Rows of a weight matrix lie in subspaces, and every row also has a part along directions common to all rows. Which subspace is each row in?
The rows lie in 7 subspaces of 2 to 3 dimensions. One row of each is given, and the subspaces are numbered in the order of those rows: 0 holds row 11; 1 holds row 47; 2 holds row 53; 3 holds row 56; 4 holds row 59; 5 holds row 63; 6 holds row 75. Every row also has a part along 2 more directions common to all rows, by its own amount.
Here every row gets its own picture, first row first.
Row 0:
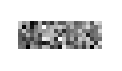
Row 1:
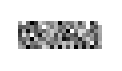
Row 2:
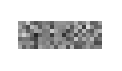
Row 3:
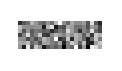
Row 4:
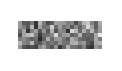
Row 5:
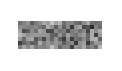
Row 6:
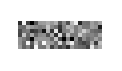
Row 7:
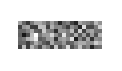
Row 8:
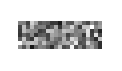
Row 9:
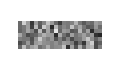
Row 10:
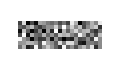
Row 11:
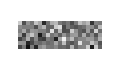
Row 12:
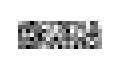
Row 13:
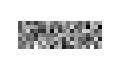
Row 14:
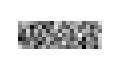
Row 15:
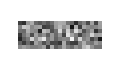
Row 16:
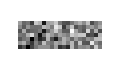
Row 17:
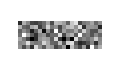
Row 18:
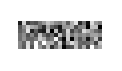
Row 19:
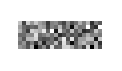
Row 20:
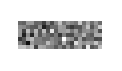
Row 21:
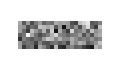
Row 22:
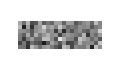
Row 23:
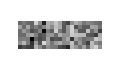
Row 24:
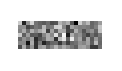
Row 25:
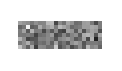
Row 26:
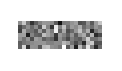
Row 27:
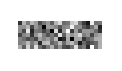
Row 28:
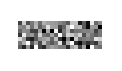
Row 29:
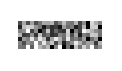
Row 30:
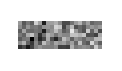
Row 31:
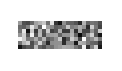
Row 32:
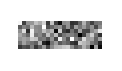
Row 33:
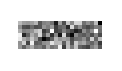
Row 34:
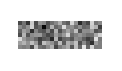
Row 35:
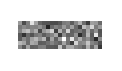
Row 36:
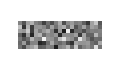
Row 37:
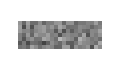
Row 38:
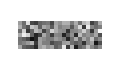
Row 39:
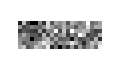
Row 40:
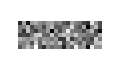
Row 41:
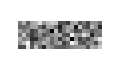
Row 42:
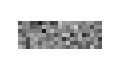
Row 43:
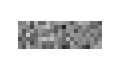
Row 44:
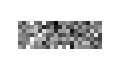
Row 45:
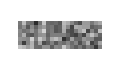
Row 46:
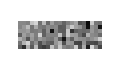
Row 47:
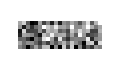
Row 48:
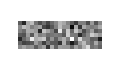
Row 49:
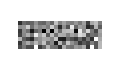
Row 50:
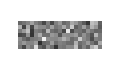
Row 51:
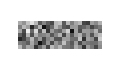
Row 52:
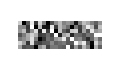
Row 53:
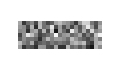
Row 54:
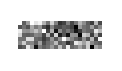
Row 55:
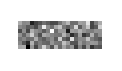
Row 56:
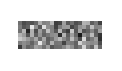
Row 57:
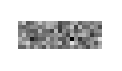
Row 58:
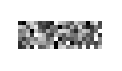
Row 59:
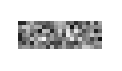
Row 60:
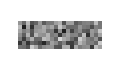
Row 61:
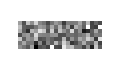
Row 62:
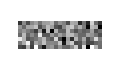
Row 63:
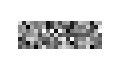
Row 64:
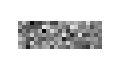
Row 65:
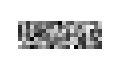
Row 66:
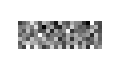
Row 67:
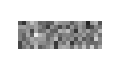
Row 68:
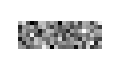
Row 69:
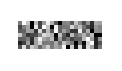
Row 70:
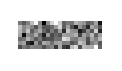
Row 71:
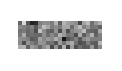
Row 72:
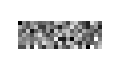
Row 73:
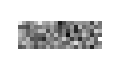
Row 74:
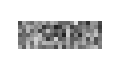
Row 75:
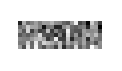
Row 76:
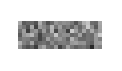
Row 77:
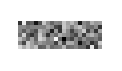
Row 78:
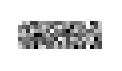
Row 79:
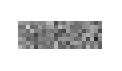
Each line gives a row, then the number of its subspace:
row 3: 2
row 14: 3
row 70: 0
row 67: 5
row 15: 4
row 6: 6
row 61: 6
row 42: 4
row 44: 0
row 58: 5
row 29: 6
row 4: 2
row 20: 3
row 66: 0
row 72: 5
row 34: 2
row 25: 5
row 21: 2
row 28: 3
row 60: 1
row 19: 6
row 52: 2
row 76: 2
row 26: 2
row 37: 1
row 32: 3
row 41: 4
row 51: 3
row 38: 5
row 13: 6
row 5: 1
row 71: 0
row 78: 5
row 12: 0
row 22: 1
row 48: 4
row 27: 3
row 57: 4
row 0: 1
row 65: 1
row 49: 5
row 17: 5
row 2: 5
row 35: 1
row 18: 6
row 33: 4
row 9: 2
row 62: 3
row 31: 3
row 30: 0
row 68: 6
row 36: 1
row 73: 4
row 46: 3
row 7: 5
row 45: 0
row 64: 4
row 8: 1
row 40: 5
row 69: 2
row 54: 4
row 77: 0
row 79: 5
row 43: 2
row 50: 1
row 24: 6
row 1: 6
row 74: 6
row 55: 4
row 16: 0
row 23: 0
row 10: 2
